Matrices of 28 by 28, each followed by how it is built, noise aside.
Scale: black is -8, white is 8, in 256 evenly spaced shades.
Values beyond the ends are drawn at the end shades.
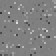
sparse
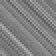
Toeplitz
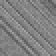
Toeplitz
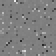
sparse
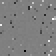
sparse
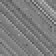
Toeplitz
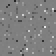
sparse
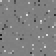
sparse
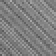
Toeplitz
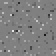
sparse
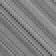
Toeplitz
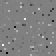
sparse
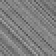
Toeplitz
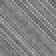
Toeplitz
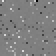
sparse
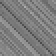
Toeplitz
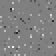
sparse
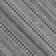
Toeplitz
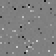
sparse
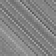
Toeplitz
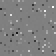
sparse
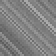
Toeplitz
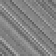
Toeplitz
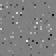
sparse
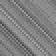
Toeplitz
